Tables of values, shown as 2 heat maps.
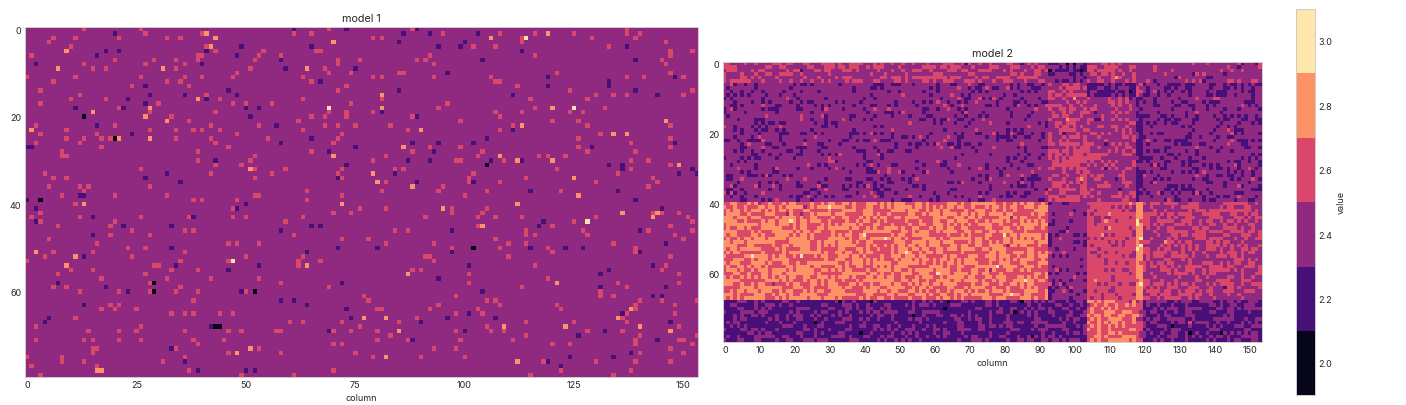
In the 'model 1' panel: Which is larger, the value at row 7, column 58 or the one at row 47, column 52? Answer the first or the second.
the second
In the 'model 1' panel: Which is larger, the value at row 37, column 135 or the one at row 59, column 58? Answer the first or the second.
the second
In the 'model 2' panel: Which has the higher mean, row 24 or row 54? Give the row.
54
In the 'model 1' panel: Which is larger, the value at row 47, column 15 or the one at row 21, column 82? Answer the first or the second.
the second
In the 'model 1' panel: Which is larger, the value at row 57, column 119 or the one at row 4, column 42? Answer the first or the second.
the second
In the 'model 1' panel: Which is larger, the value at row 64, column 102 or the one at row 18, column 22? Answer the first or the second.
the first
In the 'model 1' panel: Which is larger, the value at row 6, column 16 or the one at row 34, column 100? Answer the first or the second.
the second
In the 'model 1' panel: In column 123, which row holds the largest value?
68
